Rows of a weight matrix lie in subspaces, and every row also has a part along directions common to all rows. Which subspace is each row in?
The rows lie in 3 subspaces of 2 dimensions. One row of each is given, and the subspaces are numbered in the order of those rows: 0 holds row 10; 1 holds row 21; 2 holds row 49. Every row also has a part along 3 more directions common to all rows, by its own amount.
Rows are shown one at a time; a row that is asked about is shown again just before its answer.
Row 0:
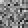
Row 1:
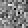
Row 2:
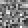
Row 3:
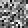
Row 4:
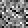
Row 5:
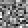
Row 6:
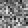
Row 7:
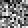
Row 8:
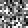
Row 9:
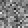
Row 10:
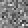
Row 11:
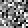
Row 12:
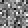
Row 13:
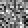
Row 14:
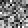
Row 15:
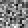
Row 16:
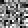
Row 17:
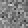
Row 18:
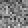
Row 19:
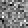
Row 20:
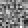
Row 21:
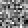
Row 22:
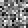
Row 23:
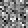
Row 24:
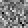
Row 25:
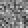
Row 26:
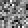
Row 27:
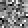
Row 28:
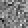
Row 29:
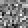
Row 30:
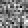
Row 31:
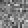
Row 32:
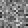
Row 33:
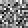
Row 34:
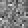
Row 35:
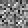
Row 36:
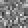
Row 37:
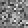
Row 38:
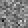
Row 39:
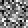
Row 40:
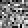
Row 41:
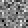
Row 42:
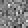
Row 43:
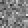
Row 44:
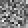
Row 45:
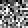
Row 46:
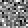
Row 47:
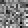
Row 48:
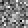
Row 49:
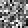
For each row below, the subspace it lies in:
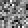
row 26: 2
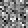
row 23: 1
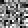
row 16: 1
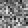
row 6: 2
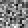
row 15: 1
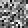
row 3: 2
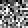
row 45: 2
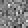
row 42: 0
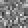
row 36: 1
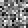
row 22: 1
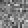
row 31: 2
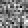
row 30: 1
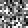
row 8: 2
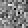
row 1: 0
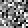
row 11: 0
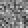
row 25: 1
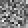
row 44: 2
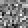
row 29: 1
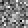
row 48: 0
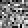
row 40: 2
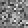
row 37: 0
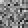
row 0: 2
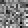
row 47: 1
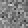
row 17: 0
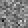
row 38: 0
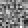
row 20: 1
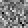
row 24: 1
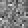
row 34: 0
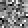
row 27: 0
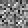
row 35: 2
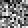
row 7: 2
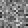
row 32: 2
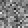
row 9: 2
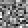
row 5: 1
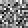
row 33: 2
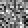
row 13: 1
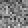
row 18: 2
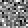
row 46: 0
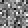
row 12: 0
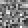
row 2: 1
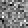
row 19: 0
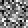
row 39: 0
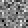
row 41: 0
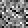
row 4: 1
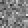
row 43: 0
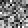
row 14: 2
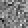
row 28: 0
